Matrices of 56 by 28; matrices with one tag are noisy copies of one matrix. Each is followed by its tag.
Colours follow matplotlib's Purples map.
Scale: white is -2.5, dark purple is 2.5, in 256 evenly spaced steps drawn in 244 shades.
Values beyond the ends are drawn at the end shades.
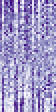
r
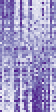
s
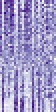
r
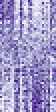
s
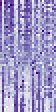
r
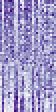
r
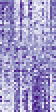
s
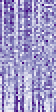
r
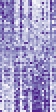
s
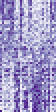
s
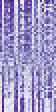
r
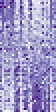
s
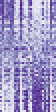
s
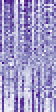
r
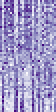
r
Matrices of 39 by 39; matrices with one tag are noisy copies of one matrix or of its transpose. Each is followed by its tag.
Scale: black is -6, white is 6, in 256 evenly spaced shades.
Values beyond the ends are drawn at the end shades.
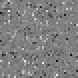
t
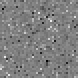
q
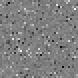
q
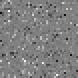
t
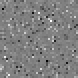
q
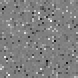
q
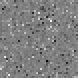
q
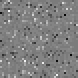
t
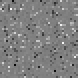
t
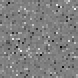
q
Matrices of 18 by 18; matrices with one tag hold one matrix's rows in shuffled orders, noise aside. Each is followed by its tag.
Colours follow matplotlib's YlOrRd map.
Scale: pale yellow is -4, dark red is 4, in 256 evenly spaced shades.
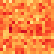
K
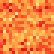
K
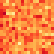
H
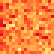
H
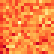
H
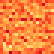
K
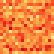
K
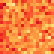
H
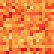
K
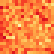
H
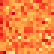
H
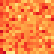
H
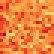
H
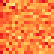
H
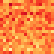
K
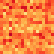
K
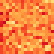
H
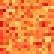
H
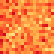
H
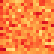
H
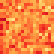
H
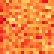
H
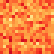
K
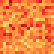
K
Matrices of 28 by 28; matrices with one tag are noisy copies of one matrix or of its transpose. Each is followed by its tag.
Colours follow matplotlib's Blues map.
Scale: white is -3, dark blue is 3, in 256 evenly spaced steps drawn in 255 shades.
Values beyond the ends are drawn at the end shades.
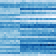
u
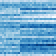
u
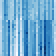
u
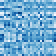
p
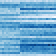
u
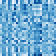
p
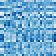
p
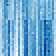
u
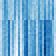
u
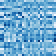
p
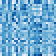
p
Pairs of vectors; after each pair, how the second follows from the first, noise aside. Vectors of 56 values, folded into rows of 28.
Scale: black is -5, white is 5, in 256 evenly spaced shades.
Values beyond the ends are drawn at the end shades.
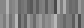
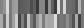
scaled up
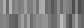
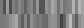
negated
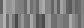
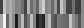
scaled up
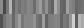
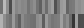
negated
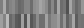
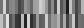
scaled up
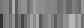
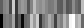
scaled up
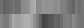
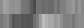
negated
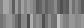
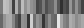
scaled up
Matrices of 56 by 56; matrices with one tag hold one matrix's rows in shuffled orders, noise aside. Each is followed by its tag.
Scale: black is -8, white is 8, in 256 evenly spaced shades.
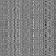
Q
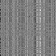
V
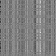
V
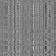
Q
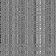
V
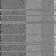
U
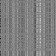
V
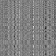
Q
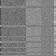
U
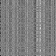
V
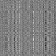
Q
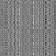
Q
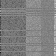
U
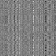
Q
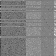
U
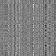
Q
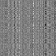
Q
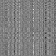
Q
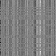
V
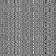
Q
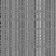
V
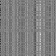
V
